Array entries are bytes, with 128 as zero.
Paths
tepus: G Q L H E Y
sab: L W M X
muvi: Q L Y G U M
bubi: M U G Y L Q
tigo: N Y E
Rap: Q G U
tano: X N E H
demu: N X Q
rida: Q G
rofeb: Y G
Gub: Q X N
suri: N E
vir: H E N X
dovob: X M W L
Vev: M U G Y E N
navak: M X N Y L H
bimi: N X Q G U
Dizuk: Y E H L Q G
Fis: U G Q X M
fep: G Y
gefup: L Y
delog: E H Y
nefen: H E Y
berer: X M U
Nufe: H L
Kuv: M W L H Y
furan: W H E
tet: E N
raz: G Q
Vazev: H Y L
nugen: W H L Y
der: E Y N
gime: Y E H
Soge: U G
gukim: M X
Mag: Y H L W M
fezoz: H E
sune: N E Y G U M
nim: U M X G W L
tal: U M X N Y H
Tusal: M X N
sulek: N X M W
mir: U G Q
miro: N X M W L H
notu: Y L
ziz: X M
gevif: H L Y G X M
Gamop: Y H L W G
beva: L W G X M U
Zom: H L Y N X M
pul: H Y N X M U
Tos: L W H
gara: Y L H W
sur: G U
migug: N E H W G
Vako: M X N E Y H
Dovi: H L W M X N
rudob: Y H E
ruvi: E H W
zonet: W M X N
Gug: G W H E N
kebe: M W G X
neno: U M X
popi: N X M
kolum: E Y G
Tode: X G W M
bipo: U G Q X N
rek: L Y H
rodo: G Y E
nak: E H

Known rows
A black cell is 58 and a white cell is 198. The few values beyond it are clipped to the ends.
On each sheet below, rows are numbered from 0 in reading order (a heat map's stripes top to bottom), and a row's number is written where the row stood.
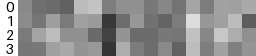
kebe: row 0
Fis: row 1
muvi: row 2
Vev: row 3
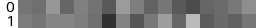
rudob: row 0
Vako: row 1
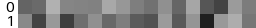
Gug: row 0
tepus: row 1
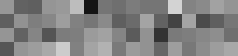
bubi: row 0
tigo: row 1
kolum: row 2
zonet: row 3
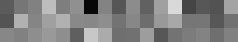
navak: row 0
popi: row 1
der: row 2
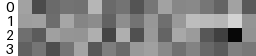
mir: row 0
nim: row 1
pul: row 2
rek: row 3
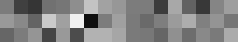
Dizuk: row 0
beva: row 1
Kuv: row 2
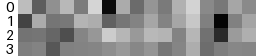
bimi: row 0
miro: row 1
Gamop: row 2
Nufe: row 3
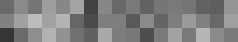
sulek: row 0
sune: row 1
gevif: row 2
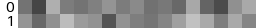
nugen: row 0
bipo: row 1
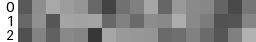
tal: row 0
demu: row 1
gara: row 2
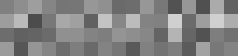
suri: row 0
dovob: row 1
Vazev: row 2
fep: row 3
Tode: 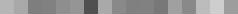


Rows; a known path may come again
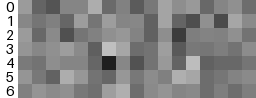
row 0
raz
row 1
furan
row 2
kolum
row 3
der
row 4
Vako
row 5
Gub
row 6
tet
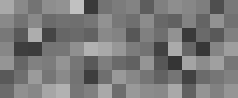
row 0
berer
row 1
fezoz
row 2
nefen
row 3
Dizuk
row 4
rodo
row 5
gime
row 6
Tusal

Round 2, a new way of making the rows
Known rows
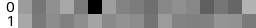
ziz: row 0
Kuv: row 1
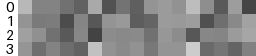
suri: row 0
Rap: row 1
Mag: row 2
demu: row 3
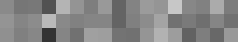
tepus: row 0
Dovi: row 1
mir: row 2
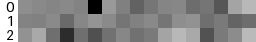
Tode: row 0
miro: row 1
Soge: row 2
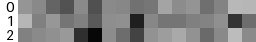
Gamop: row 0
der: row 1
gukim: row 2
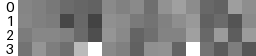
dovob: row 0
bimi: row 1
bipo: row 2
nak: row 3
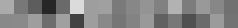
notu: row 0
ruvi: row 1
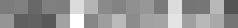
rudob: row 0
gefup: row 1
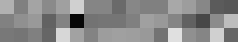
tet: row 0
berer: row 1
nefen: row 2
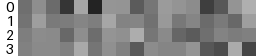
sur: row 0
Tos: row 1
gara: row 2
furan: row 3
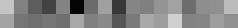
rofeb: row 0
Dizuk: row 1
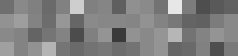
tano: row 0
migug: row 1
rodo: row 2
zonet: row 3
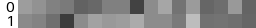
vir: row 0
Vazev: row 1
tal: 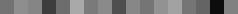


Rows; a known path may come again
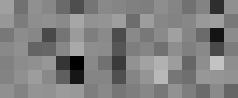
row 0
popi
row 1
Kuv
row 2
tal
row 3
rek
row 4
gukim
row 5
neno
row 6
Gug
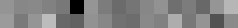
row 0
Tode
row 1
Gub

